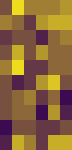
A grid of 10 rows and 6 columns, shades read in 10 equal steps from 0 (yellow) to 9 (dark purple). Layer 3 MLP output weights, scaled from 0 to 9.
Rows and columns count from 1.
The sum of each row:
21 23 36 27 28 31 36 36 41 25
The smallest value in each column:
4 0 4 3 1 2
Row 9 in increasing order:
6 6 6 7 7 9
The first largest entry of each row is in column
1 3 4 1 3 2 6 4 1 1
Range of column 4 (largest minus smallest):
6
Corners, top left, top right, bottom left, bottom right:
6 3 8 2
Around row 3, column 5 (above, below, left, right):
2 5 8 4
